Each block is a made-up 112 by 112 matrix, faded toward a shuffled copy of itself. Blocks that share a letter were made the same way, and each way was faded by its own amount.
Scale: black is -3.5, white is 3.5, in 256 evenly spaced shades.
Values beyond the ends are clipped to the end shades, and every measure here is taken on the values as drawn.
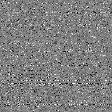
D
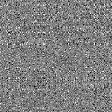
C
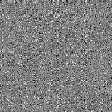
C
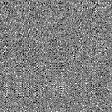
C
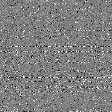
D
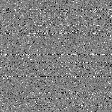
D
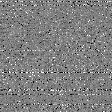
D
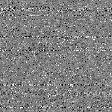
D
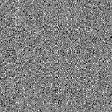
C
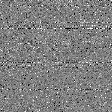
D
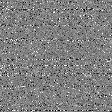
D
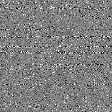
D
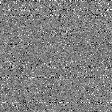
D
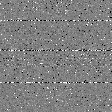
D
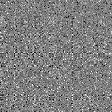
C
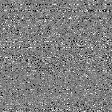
D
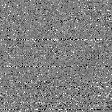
D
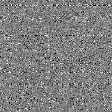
D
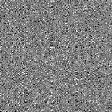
C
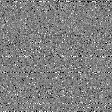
D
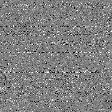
D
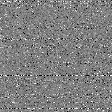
D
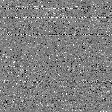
D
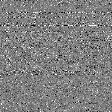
D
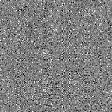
C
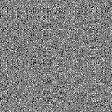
C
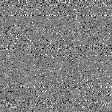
D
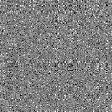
C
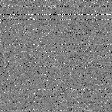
D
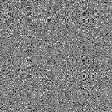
C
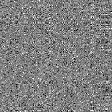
C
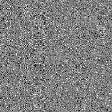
C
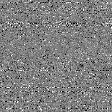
D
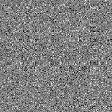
C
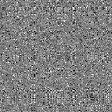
C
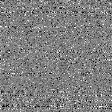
D
